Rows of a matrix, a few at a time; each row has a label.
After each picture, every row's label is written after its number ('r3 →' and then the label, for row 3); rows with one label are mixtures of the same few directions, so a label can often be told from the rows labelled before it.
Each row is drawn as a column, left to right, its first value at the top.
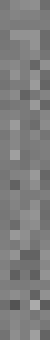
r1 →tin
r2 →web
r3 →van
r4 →tin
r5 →tin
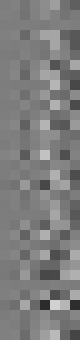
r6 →web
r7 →web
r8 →web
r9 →web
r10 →web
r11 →tin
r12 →web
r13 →tin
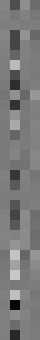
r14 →van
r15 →tin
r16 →van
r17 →van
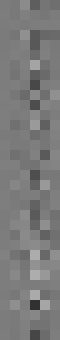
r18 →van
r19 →web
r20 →van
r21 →tin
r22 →web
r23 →van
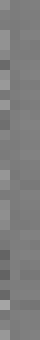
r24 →tin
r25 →tin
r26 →web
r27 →web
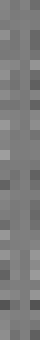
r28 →web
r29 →tin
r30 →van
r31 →tin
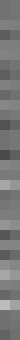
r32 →web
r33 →web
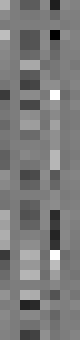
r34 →van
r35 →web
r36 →tin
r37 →tin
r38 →tin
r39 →van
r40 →van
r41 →tin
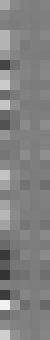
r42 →tin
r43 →tin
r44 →web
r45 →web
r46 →web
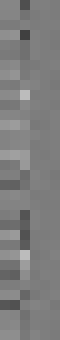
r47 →web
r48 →web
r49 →van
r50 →tin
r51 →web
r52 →tin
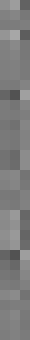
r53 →van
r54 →van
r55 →van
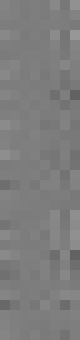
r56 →web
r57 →web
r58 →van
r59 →web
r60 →web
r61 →van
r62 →tin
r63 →van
